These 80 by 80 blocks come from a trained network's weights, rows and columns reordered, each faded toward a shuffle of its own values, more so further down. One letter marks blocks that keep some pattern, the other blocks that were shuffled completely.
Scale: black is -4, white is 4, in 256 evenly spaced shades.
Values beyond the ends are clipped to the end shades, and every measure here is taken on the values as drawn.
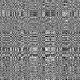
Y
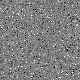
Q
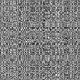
Y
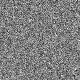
Q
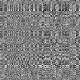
Y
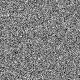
Q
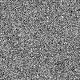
Q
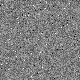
Q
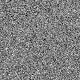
Q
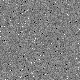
Q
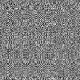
Y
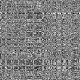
Y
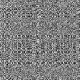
Y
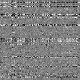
Y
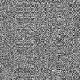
Y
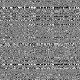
Y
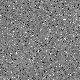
Q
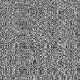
Y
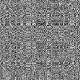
Y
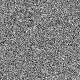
Q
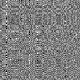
Y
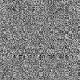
Y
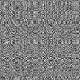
Y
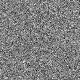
Q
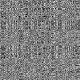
Y
